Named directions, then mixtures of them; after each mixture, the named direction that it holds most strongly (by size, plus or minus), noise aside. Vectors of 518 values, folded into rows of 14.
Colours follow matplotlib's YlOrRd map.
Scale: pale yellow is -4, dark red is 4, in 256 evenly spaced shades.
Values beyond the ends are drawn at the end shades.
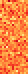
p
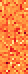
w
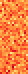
p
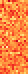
p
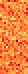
p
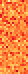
p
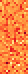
w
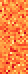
w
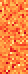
w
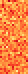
p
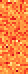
p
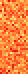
p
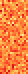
p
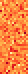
w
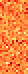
w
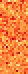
p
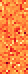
w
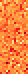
w
